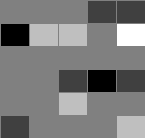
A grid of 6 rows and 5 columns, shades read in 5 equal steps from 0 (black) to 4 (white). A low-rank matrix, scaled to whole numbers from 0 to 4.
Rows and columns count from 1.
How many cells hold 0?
2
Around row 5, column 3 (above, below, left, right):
1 2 2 2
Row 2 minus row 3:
-2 1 1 0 2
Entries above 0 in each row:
5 4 5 4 5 5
